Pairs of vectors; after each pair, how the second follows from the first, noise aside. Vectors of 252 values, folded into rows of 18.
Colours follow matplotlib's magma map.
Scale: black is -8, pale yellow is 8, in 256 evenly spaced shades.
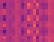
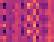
scaled up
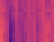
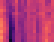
scaled up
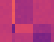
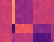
scaled up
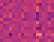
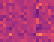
sign-scrambled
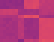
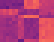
scaled up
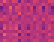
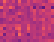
sign-scrambled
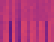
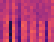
scaled up
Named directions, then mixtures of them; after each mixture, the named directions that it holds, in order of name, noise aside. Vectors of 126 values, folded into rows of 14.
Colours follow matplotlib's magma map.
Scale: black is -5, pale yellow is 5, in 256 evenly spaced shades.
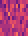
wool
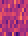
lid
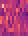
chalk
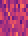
wool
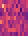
chalk, wool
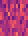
wool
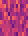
wool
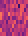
lid, wool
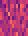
wool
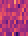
lid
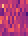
chalk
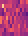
chalk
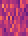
chalk, wool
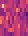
chalk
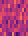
lid
